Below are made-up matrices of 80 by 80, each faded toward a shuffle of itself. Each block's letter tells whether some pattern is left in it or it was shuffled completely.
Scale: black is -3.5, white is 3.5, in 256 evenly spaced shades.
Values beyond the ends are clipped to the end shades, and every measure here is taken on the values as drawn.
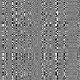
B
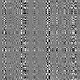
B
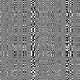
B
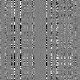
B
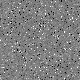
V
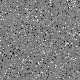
V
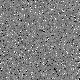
V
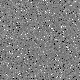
V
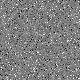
V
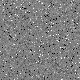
V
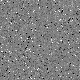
V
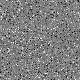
V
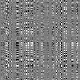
B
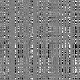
B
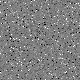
V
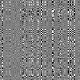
B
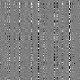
B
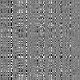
B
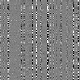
B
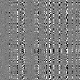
B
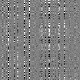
B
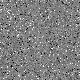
V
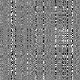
B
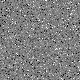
V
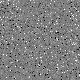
V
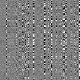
B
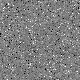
V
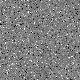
V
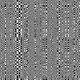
B
